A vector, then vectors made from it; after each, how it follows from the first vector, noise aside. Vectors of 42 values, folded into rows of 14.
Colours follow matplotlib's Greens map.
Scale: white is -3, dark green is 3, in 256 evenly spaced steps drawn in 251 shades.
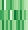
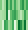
wrapped around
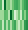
negated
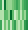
negated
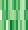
wrapped around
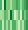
negated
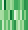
negated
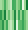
wrapped around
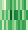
sign-scrambled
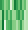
wrapped around
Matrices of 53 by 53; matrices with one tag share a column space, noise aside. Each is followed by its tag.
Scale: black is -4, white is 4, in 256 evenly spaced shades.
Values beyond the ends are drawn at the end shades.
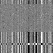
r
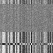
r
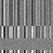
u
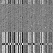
r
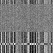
r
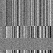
u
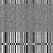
r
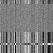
r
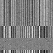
u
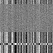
r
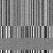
u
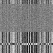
r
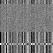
r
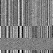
u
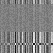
r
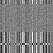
r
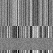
u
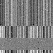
u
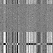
r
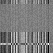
r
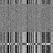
r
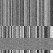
u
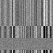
u
